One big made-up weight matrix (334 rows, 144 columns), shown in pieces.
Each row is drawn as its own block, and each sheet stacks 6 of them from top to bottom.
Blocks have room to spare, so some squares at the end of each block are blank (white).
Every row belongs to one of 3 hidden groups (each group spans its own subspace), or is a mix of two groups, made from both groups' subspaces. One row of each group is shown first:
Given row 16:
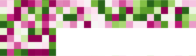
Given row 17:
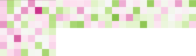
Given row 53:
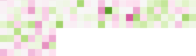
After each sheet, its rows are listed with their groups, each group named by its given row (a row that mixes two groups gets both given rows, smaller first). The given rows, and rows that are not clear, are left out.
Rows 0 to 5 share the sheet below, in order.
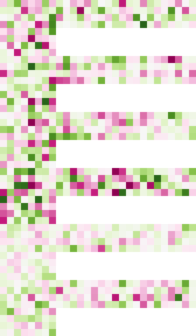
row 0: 17
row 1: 16
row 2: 16
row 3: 53
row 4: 17
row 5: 17
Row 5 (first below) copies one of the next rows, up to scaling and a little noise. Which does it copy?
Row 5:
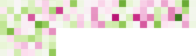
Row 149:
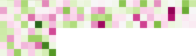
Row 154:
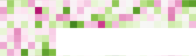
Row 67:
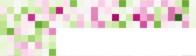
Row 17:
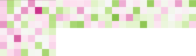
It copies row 67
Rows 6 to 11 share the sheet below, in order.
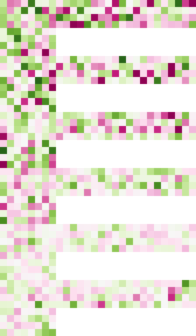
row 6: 17
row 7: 17
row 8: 16
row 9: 16
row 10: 53
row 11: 17
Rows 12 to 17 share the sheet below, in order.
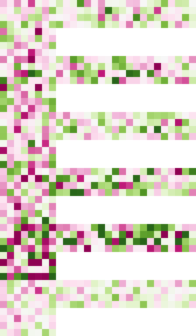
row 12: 53
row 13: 53
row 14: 16
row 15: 17
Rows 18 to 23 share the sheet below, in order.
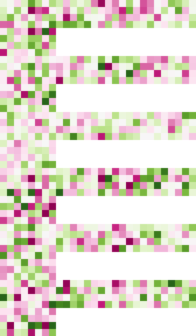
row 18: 16
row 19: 53
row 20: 17
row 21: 53
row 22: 53
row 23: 16
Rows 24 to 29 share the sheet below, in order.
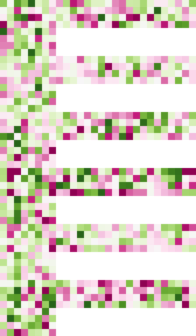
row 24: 53
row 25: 53
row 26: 16 and 53
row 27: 17
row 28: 17
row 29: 16 and 17
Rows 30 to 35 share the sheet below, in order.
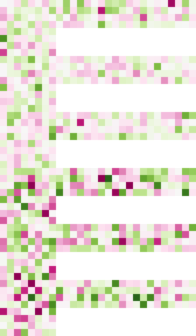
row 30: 16 and 53
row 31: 53
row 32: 17
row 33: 53
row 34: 16 and 17
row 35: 17 and 53
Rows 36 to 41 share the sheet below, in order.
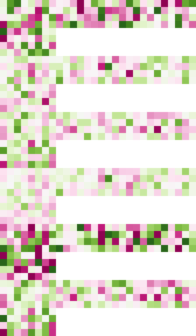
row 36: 17 and 53
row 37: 53
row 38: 16
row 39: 53
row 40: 53
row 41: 16
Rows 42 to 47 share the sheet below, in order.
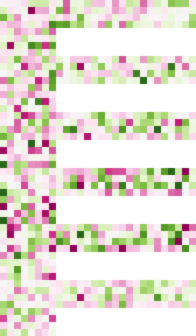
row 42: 16
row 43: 17
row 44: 16
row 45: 16
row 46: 17
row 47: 16 and 53
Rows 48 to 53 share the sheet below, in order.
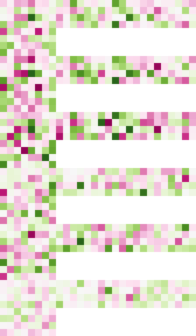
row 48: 53
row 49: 53
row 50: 53
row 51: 16 and 17
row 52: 16
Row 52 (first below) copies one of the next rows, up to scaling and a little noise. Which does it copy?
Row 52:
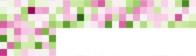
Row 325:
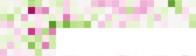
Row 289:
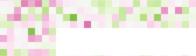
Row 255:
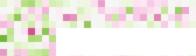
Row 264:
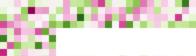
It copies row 264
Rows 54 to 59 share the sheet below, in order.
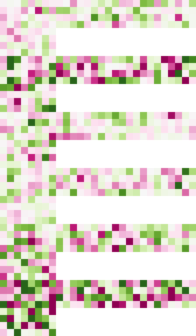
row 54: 17
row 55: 17
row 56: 16
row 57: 17
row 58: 53
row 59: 17
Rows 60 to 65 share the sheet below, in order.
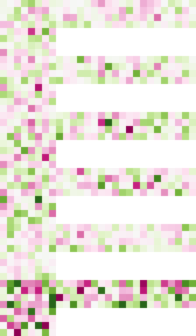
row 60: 16
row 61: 53
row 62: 53
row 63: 53
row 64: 17
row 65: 17
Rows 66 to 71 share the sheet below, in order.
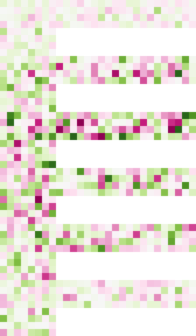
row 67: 17
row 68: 17
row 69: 53
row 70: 17
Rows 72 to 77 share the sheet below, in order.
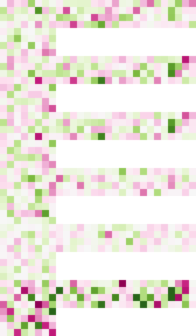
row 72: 17
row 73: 17
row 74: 17
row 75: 16 and 17
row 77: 17
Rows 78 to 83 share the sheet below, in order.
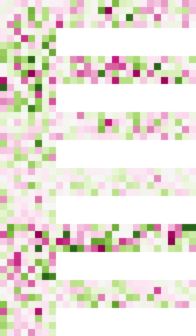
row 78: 53
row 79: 53
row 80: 53
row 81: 53
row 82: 17
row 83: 53
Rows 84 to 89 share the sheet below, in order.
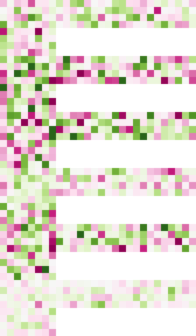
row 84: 53
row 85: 16 and 53
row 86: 17
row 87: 16
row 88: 17
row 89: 17
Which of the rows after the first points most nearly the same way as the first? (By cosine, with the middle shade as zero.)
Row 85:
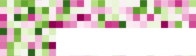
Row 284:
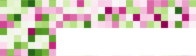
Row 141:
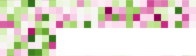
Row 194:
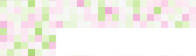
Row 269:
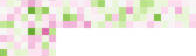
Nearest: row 194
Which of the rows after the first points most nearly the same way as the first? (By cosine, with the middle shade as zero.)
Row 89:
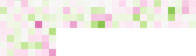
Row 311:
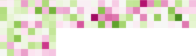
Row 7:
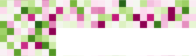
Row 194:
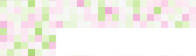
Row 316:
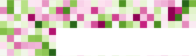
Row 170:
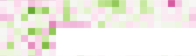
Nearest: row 311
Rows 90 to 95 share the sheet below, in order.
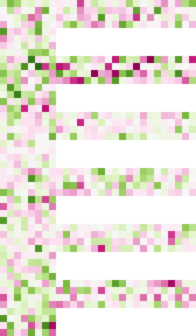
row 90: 17 and 53
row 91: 17
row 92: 17
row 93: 16
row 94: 17
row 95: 16
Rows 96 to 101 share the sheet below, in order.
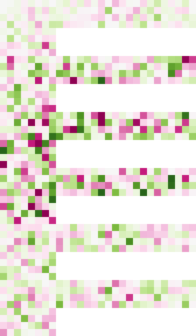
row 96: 17 and 53
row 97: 17
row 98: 16 and 53
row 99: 17
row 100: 53
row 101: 53
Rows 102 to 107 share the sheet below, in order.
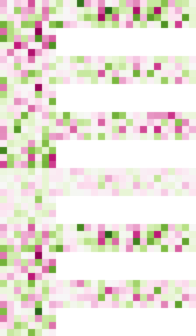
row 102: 53
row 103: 53
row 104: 16
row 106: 53
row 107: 53
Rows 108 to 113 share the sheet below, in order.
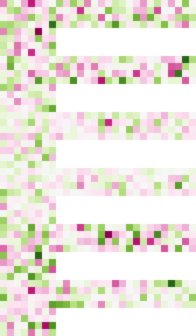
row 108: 17 and 53
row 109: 17
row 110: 53
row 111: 16 and 17
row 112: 53
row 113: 16
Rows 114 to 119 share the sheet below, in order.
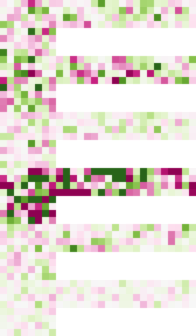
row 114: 16
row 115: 53
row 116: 16
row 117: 16
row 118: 17
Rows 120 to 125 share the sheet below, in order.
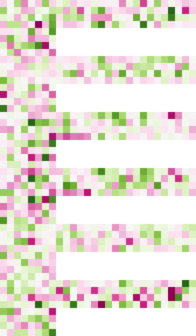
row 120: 17
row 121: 16
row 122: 16
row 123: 16
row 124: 53
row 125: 17
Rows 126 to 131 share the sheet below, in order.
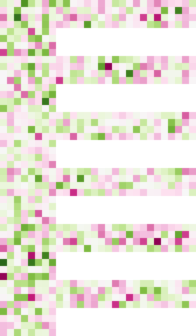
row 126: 16
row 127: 53
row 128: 17
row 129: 17
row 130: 16
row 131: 53
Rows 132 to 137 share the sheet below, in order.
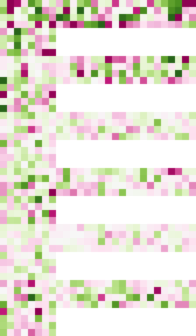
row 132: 17
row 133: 16
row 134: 53
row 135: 16 and 53
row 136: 53
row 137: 53
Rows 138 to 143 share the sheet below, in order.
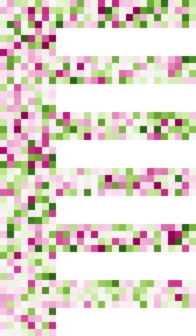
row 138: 53
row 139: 17
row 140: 16
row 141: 16 and 53
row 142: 17
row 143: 16 and 17
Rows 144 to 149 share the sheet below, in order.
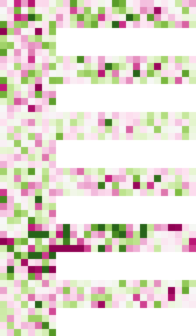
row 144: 53
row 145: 53
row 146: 53
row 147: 53
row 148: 16
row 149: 17
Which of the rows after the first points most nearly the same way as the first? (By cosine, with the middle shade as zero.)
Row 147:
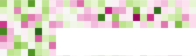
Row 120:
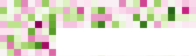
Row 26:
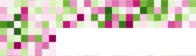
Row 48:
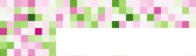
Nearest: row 120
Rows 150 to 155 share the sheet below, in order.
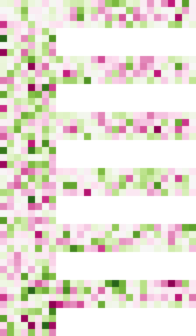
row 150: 16
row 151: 16
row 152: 16
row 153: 16
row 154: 17
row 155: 16
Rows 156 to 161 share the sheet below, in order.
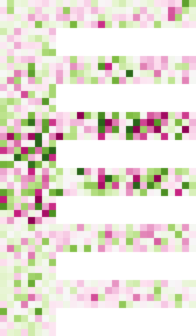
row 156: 17
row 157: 53
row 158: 53
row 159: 53
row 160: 16 and 53
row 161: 17 and 53
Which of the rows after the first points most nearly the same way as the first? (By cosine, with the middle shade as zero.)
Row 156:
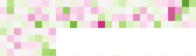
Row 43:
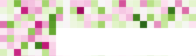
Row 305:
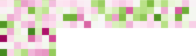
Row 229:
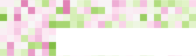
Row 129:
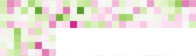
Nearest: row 305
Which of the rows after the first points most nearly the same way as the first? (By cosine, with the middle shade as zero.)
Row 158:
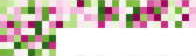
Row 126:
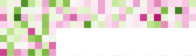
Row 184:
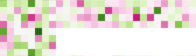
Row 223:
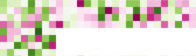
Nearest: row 223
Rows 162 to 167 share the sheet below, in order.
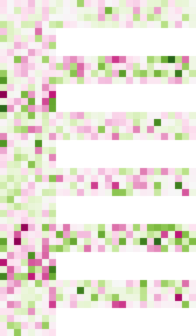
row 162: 53
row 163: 16
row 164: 53
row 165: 17
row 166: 16
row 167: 17
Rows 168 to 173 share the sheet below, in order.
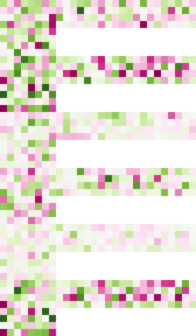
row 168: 17
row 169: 16
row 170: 16
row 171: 53
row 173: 16
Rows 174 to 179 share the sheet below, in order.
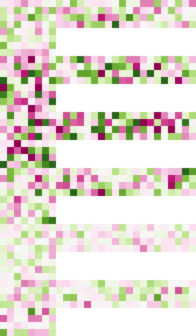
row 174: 17 and 53
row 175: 53
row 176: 17 and 53
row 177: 17
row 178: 17
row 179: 16
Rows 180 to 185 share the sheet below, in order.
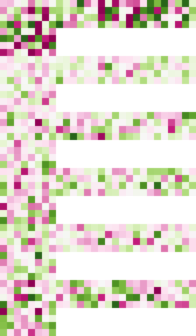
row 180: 53
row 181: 53
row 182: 17
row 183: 16
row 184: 53
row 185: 53
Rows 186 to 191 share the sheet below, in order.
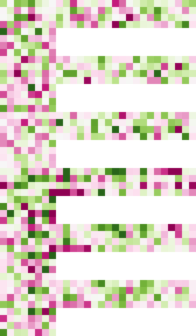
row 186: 53
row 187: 16
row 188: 17
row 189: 16
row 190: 16
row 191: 16
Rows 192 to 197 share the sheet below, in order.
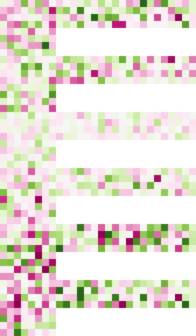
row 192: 17
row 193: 16 and 17
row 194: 53
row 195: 53
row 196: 53
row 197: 16 and 17
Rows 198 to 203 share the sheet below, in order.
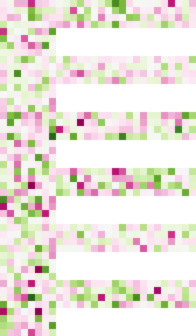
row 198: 16 and 53
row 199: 16 and 53
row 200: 17
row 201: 16 and 53
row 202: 17
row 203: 53
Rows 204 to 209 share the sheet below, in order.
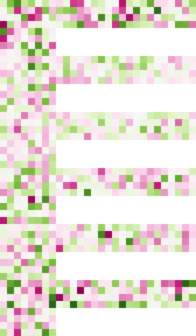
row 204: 17 and 53
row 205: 16
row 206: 16
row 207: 16
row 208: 53
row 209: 17
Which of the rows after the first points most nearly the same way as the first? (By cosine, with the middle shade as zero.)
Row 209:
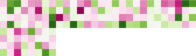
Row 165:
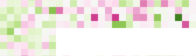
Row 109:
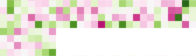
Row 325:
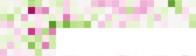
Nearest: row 109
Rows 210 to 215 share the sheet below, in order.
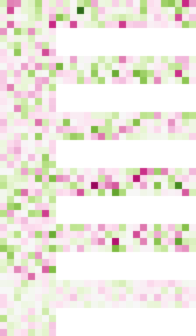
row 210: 17
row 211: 17
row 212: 17
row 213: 17
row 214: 17 and 53
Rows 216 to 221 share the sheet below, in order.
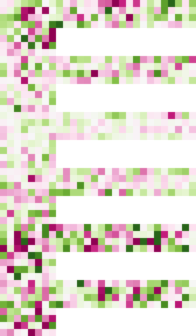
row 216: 16 and 53
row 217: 16 and 17
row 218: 16
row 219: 16
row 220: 16 and 53
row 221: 53
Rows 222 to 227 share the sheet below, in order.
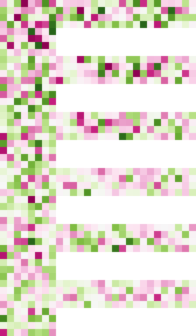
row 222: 16 and 17
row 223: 53
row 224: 17 and 53
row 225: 16
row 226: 53
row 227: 16
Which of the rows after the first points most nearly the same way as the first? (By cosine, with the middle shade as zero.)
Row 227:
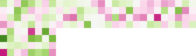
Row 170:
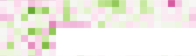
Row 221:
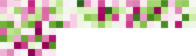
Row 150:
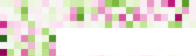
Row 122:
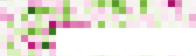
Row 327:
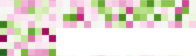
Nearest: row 150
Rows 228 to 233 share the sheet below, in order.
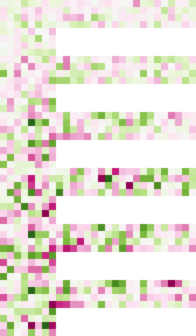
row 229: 16
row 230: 16
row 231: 53
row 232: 16
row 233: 16
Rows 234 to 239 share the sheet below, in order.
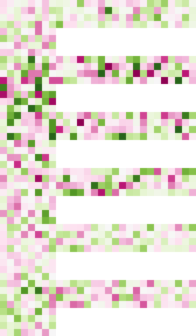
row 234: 53
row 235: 53
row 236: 17
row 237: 17
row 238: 17
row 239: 17
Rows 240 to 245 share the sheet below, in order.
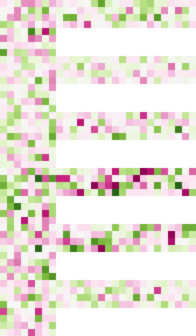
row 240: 16
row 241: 17
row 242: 17
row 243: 17
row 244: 17
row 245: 53
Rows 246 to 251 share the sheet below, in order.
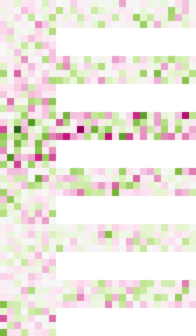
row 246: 17
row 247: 16
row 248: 16
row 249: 17 and 53
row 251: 16
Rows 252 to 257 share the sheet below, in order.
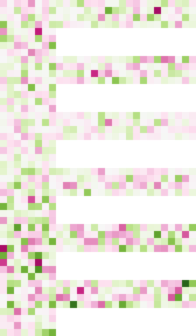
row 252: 53
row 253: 16 and 17
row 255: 16
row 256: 17 and 53
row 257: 17
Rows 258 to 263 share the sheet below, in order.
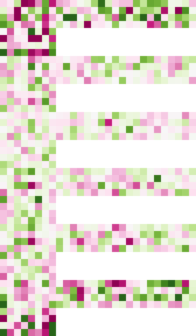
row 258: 16
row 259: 16 and 17
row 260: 53
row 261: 53
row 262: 53
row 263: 16
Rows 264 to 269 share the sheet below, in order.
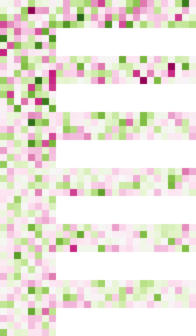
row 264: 16
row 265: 17
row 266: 16
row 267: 17
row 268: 17 and 53
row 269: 16
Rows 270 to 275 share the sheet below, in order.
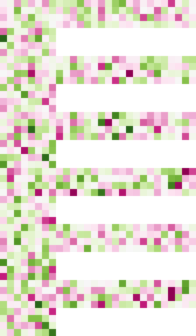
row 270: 16 and 53
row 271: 53
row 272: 53
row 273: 17
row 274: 16
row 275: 17
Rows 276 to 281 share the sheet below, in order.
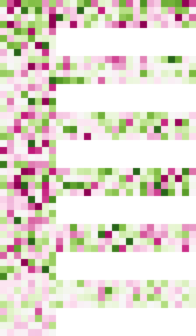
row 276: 17
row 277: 16
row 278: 16
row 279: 16
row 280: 53
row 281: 53
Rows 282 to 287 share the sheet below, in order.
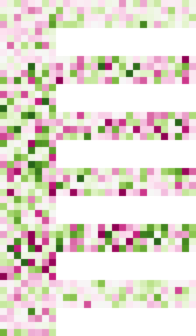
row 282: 16 and 17
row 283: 16 and 53
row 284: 16 and 53
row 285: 17
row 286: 53
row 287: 16
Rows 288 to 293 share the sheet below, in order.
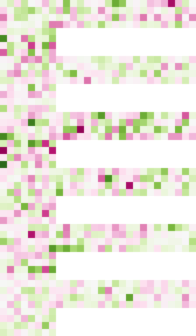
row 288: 16
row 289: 16
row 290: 16
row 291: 53
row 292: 16
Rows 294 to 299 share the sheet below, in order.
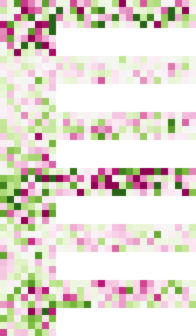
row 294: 17
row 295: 17
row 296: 17
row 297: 17
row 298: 53
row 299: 16
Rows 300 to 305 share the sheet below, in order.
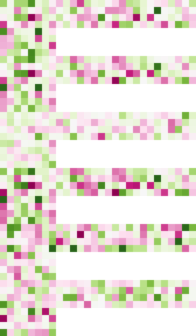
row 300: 53
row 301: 53
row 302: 17
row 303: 53
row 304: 17
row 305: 16
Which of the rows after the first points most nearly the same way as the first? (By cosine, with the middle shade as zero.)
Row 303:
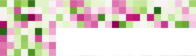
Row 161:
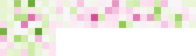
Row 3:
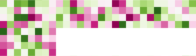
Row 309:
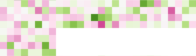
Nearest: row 3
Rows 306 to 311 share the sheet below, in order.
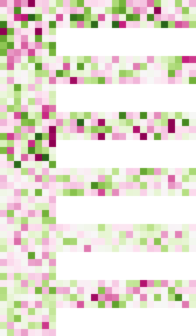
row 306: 53
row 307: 17
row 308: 17
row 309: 17
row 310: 16
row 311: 17
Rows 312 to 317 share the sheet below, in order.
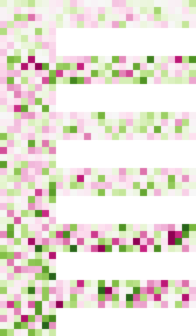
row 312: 53
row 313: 17
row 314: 16
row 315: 17
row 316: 17
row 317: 53
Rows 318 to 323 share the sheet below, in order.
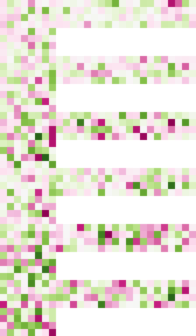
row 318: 16 and 17
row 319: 17
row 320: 17
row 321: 17 and 53
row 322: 53
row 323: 17 and 53
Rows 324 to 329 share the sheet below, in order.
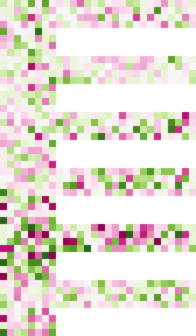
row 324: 53
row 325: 16
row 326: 17
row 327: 16
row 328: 16
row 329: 16
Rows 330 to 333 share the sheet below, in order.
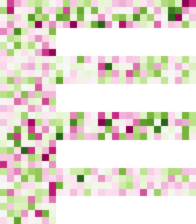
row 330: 17
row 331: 53
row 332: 53
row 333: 17
